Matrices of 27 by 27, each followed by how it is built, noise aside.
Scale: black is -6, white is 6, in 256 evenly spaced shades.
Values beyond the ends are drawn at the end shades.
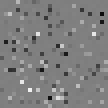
sparse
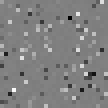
sparse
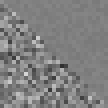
lower triangular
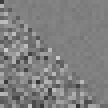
lower triangular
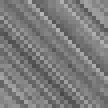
Toeplitz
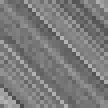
Toeplitz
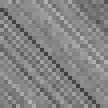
Toeplitz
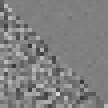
lower triangular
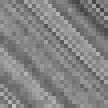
Toeplitz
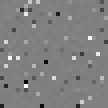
sparse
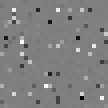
sparse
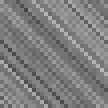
Toeplitz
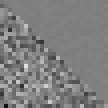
lower triangular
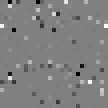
sparse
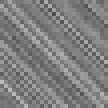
Toeplitz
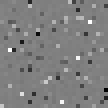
sparse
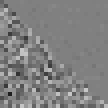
lower triangular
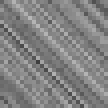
Toeplitz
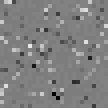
sparse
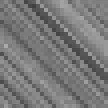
Toeplitz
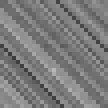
Toeplitz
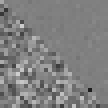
lower triangular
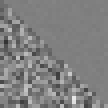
lower triangular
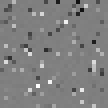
sparse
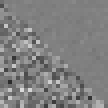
lower triangular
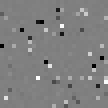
sparse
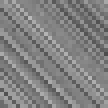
Toeplitz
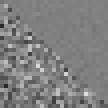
lower triangular
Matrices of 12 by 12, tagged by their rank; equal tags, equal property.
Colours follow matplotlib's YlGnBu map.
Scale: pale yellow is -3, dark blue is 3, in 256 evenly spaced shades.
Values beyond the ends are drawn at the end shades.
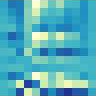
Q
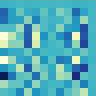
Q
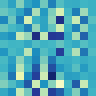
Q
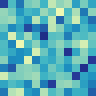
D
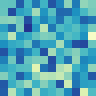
D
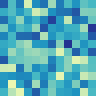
D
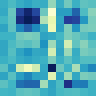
Q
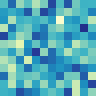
D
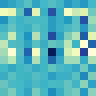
Q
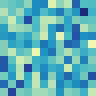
D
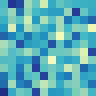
D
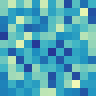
D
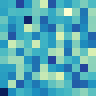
D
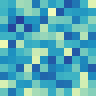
D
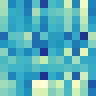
Q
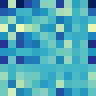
Q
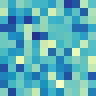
D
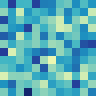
D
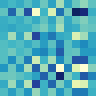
Q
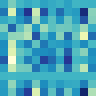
Q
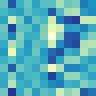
Q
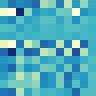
Q
